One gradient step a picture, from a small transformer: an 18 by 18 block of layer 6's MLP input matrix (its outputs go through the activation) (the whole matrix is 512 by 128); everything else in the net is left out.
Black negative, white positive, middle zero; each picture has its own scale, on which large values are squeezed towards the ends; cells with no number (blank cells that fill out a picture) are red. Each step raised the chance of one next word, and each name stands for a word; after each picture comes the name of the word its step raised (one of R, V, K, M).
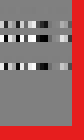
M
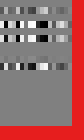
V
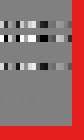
M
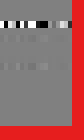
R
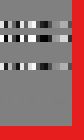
M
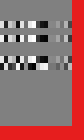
V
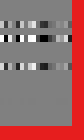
M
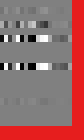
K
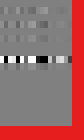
K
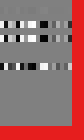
V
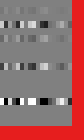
K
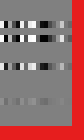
M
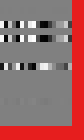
V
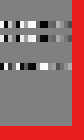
V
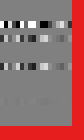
R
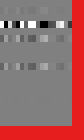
R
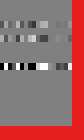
K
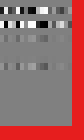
R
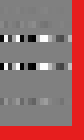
K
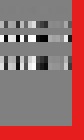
M
